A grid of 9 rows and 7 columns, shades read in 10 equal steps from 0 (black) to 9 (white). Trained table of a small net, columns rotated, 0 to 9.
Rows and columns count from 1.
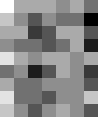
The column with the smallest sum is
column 7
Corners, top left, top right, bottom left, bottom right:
9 4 7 3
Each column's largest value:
9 6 6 6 6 6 7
